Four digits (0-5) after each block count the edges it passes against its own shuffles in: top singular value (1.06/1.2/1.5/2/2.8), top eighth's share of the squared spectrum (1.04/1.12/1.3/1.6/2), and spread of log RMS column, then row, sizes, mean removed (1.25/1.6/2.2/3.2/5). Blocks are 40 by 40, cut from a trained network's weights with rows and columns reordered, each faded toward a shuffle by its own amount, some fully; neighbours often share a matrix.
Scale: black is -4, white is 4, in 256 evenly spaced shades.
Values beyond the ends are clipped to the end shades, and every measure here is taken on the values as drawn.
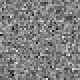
2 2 0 0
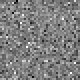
1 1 0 0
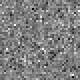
0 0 0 0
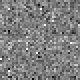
2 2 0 1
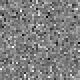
0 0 0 0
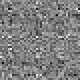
4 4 2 2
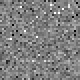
1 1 0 0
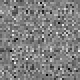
3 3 1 1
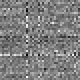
4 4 1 2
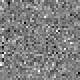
3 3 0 1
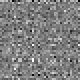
4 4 2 2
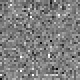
2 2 1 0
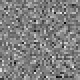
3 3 1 1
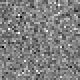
0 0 0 0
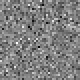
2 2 0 0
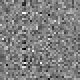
3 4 1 1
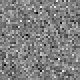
1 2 0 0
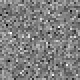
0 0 0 0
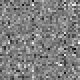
3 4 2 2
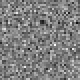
2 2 0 1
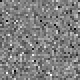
1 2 0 0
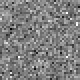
0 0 0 0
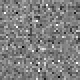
3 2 1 0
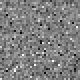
0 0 0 0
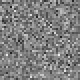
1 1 0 0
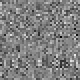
3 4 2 2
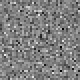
1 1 0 0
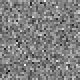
0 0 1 0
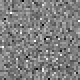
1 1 0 0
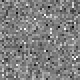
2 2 1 0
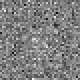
3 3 1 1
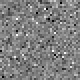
0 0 0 0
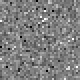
0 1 0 0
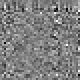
3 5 2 2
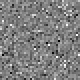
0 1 0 0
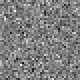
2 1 0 0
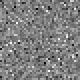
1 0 0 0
